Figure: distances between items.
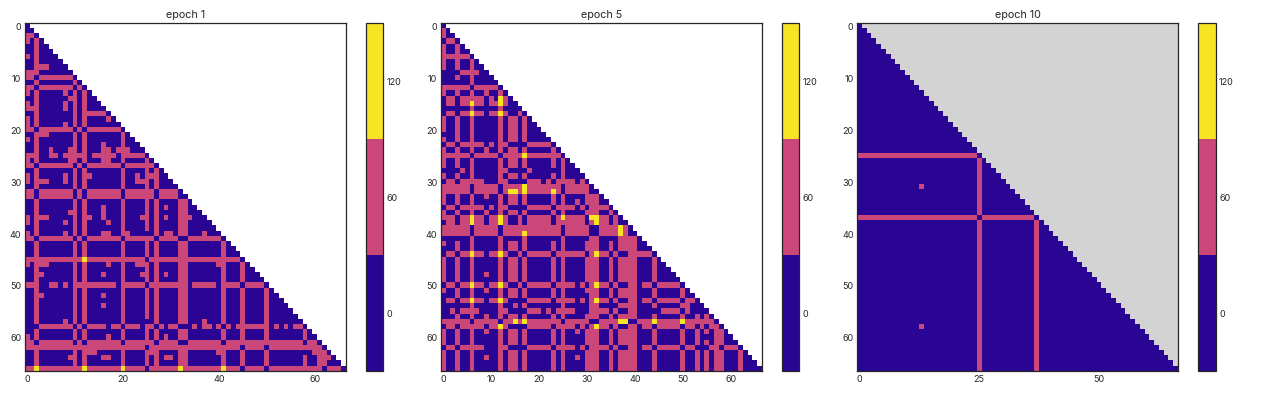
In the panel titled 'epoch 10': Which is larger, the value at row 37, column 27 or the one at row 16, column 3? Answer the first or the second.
the first
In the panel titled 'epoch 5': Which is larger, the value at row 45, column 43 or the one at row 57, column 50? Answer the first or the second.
the second
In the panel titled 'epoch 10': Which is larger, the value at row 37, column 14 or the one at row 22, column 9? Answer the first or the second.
the first
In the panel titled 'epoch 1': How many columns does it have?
67
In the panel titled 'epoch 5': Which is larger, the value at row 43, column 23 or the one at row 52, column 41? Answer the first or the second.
the first
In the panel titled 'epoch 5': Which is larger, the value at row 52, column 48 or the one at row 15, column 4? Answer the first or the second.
the second
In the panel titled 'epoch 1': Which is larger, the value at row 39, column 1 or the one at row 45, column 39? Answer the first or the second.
the second
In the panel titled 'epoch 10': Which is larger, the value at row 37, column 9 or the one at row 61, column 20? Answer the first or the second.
the first
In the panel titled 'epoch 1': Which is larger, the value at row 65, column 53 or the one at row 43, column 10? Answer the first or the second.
the second
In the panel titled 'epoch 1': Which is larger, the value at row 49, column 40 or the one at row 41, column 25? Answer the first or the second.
the second
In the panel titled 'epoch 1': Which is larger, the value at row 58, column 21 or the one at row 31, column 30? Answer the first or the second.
the first
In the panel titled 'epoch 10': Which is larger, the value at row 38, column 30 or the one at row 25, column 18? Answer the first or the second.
the second
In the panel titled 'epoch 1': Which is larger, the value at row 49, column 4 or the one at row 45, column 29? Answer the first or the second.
the second
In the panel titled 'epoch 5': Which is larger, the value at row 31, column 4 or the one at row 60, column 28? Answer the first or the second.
the first
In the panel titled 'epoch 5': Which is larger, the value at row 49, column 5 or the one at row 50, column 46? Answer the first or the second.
the second
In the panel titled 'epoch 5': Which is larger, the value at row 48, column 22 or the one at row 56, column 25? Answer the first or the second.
the second
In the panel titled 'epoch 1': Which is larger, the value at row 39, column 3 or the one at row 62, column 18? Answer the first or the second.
the second
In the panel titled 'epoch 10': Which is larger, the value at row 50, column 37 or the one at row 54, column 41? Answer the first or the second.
the first
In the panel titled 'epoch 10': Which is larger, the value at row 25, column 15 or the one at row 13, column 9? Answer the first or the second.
the first
